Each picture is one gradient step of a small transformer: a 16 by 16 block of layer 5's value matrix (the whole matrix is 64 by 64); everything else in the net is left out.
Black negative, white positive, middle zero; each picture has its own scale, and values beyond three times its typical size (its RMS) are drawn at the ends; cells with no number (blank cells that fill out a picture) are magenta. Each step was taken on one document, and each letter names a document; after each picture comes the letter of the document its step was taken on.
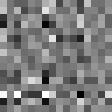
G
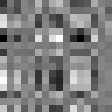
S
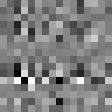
S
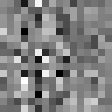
G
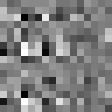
G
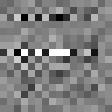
G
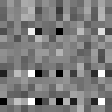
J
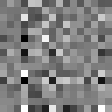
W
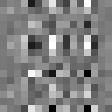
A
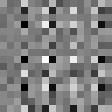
W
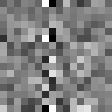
A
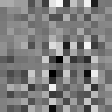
A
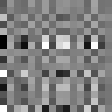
W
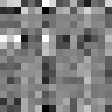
G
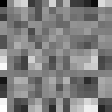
J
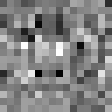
J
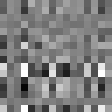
W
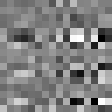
J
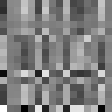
J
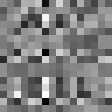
G
